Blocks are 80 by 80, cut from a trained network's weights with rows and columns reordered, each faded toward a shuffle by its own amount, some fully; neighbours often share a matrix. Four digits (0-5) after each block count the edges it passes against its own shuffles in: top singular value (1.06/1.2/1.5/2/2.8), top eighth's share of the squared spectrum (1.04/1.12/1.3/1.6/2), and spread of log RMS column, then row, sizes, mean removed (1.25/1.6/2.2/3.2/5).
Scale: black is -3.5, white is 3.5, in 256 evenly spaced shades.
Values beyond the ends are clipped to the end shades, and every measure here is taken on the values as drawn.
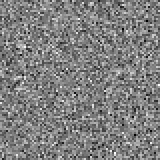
1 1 0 0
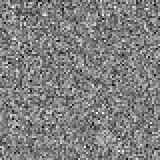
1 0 0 0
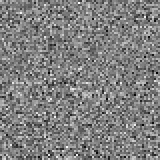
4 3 1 2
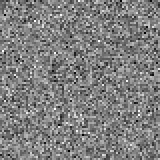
0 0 0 0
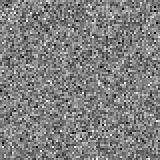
1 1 0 0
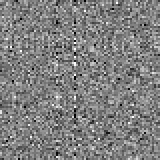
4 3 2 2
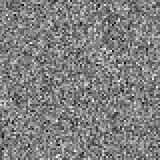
0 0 0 0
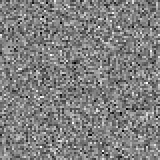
0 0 0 0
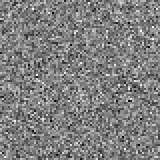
0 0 0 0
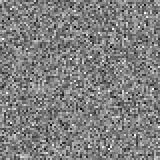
1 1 0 0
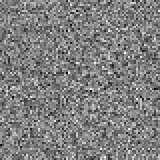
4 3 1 1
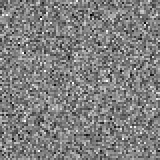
1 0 0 0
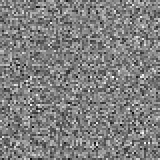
4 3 1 2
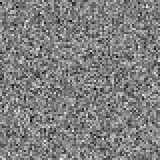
1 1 0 0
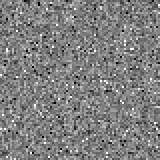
1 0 0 0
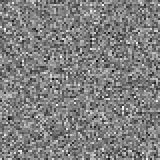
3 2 0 0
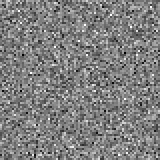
2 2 0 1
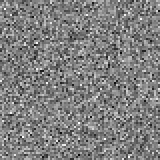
0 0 0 0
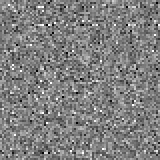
3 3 1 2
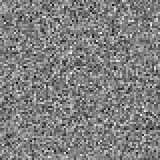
1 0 0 0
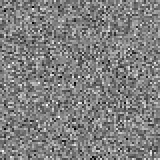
3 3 1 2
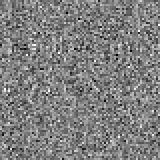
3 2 0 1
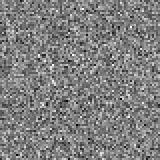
3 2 0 1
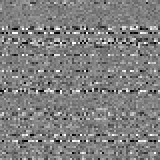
5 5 1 4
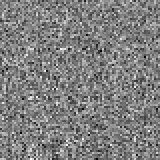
3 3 0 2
